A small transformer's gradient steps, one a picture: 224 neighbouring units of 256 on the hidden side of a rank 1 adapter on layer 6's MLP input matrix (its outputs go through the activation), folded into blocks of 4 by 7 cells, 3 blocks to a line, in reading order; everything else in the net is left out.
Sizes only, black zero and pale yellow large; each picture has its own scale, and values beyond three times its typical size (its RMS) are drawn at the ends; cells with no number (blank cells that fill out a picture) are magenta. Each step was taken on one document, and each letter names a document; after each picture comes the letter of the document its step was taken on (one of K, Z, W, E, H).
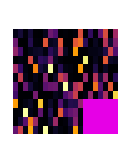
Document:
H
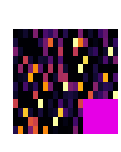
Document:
H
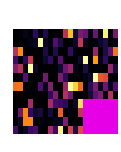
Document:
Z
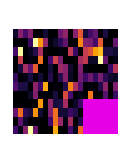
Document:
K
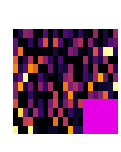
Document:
Z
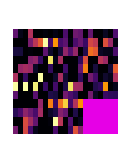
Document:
K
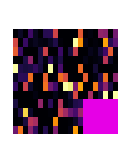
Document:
H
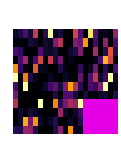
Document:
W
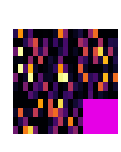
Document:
K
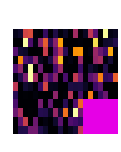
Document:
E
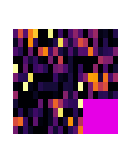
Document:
W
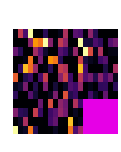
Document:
K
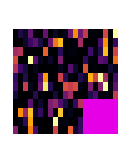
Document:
Z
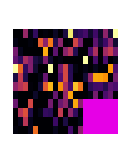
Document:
Z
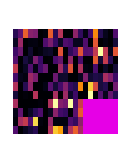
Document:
W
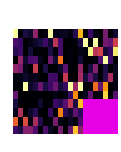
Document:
W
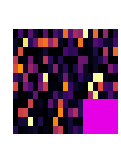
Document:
Z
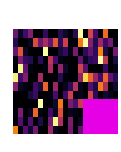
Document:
K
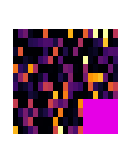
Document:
Z
